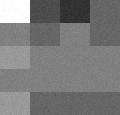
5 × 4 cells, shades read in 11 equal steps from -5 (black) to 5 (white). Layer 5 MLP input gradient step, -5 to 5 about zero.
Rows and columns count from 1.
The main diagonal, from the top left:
5 -1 0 0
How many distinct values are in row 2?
2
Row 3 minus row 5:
0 1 1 1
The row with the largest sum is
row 3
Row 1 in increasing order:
-3 -2 -1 5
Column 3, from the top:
-3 0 0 0 -1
